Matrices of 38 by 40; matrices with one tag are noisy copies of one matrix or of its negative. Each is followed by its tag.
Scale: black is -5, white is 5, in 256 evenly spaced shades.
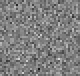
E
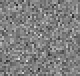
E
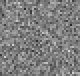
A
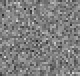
A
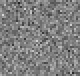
A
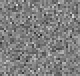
E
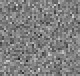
E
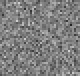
A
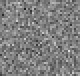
A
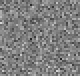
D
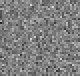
D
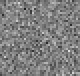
A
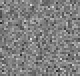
D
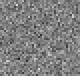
E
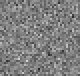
E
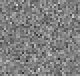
E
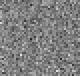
D
